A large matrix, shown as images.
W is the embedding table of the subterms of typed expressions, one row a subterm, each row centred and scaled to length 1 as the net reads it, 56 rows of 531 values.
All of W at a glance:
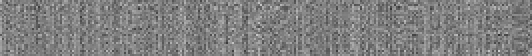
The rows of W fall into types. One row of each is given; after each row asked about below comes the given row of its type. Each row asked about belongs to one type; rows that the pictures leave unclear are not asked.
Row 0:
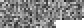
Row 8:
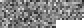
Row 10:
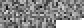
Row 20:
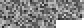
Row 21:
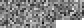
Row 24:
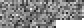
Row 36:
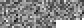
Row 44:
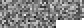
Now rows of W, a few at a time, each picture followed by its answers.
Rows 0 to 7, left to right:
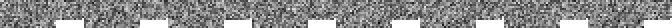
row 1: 8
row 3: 8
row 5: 36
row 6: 10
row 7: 24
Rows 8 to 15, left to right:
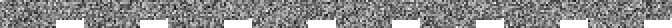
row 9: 10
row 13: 0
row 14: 10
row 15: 20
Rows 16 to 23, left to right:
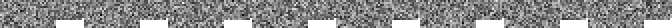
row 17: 36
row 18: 44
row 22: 20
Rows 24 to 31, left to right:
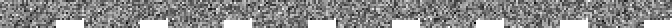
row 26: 21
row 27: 36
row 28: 8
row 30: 20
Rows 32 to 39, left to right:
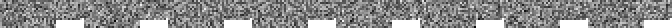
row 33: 24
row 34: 44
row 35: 44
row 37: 44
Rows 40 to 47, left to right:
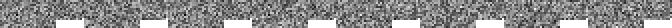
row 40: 36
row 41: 20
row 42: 36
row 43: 21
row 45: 24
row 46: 24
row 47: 44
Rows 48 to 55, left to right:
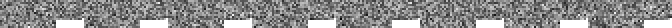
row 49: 0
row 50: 20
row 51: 20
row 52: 0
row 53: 44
